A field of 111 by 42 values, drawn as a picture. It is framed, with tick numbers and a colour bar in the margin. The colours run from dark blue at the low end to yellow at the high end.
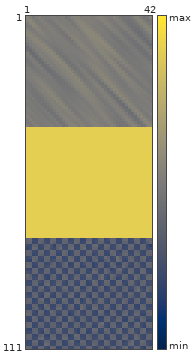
It is made of 3 by 1 panels. Panel 1,1: middling, slanting down to the right, faint in contrast. Panel 2,1: very high, flat. Panel 3,1: low, checkered.
